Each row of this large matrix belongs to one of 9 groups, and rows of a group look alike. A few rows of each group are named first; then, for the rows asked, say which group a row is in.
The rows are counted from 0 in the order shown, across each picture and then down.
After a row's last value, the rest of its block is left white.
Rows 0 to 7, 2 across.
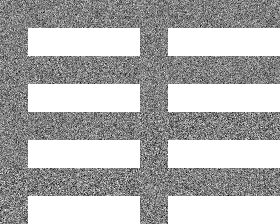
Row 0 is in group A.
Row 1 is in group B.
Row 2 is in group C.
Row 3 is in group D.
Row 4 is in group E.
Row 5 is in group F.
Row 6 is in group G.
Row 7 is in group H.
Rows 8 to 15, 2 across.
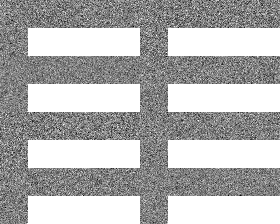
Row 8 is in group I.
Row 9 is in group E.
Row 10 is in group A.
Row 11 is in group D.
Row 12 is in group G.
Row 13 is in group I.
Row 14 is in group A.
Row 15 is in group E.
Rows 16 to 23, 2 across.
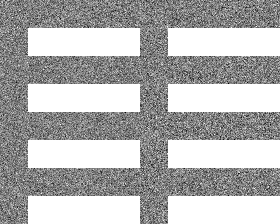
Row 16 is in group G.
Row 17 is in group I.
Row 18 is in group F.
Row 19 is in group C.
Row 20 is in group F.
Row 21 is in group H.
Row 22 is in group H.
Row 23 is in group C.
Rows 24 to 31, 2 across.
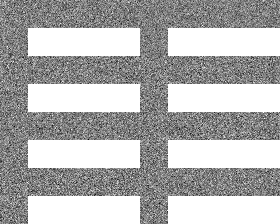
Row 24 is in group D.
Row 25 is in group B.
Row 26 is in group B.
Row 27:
G
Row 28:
C
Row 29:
C
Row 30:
G
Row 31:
C
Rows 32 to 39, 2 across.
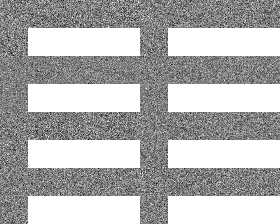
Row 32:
H
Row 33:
H
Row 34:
E
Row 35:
C
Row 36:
E
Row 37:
H
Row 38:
B
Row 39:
I
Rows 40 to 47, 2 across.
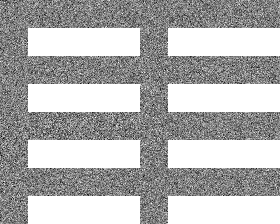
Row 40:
C
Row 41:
C
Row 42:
B
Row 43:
G
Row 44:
F
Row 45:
G
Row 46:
G
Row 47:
A
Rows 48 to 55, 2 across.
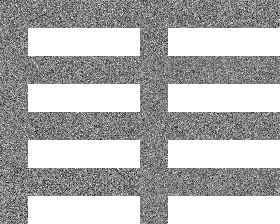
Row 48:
C
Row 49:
C
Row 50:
I
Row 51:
E
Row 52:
E
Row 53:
A
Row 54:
D
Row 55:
D
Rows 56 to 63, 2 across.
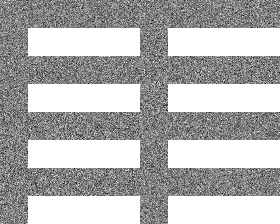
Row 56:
D
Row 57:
I
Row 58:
C
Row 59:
G
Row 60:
A
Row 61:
B
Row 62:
A
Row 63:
G
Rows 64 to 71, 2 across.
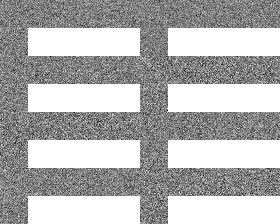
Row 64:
G
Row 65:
G
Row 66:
E
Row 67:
D
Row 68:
F
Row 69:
C
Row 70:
D
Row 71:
G
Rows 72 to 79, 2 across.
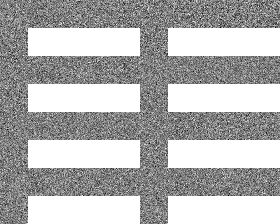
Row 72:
H
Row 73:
B
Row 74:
C
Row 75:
H
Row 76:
C
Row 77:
E
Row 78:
A
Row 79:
E
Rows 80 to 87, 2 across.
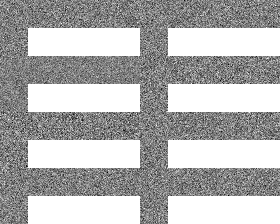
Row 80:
B
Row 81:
I
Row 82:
F
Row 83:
A
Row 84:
D
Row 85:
B
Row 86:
G
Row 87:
C
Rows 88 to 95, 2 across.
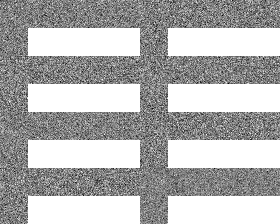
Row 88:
C
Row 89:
F
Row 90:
H
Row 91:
H
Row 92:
H
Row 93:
I
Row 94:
A
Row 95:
A
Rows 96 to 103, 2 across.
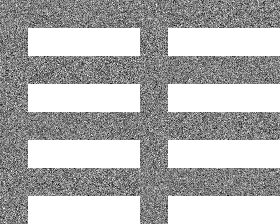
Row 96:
H
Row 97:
H
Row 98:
I
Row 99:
F
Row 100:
C
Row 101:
C
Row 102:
C
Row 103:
H
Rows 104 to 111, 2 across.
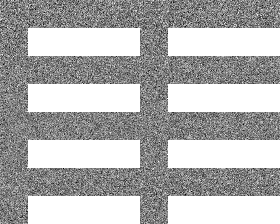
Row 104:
F
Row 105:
F
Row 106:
A
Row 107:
F
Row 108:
A
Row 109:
F
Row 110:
H
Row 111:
F
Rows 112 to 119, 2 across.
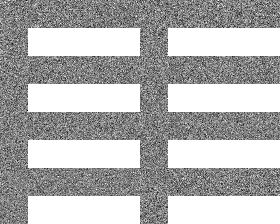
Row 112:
D
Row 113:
A
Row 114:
F
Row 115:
F
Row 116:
B
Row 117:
F
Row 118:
I
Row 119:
I
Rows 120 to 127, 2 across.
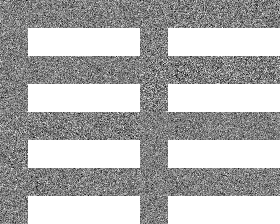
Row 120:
D
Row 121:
B
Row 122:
A
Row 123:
E
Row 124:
H
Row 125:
E
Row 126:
E
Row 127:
I
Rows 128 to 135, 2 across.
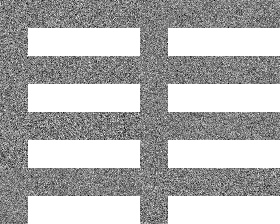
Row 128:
A
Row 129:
C
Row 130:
C
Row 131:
E
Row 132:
H
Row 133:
G
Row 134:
E
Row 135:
H
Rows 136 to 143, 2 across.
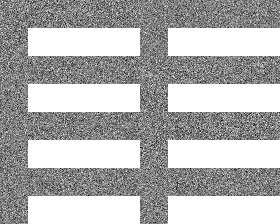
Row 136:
F
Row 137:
E
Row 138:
B
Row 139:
H
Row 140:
B
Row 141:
E
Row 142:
C
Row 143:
E
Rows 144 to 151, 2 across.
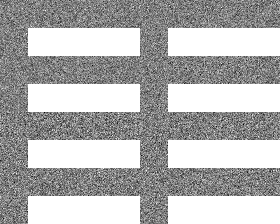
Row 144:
C
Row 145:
B
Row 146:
G
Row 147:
B
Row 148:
I
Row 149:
F
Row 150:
C
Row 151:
G
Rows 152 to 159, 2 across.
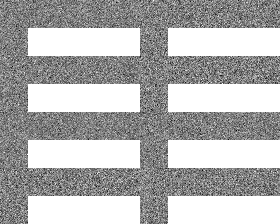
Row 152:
F
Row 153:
B
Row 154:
D
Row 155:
B
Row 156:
C
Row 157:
C
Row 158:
C
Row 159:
D
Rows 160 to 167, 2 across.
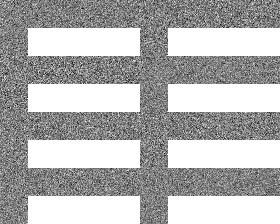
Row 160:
D
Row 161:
A
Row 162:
B
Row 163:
I
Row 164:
E
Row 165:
G
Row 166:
A
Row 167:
B
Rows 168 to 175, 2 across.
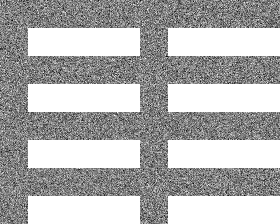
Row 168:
I
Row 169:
B
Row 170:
G
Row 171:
D
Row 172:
D
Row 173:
G
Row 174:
H
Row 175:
H
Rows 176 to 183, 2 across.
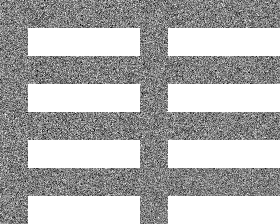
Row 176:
I
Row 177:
A
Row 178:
E
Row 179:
A
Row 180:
D
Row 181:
B
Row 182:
G
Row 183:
F
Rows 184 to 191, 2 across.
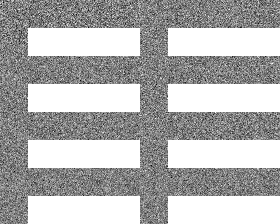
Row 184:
F
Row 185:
E
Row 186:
H
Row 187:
F
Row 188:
C
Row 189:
D
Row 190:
A
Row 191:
D
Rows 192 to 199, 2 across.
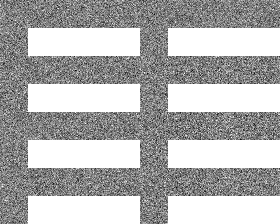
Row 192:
I
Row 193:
C
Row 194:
A
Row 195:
E
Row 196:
D
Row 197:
E
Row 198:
E
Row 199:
E
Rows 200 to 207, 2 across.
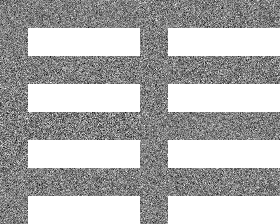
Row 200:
C
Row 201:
D
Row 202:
G
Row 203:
B
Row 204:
F
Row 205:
G
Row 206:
C
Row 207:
E
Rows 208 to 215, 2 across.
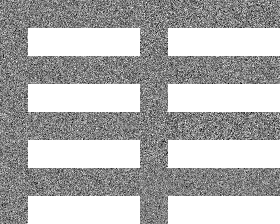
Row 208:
F
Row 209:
G
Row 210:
C
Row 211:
E
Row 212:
D
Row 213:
A
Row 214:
A
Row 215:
B
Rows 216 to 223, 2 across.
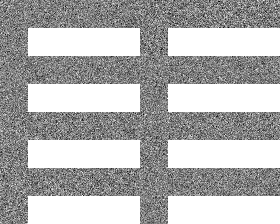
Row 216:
B
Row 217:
H
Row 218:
A
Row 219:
F
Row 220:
D
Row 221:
F
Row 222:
A
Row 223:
B
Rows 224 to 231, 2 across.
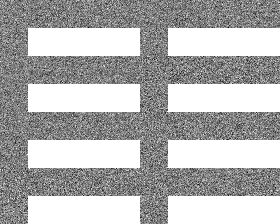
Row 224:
E
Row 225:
E
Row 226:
B
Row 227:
I
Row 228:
F
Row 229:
A
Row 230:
A
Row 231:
G
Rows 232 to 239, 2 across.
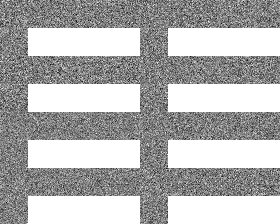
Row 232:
G
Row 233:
C
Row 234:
G
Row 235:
G
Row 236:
I
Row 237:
B
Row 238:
A
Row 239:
D
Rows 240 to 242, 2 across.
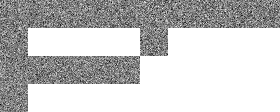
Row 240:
F
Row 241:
D
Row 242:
I
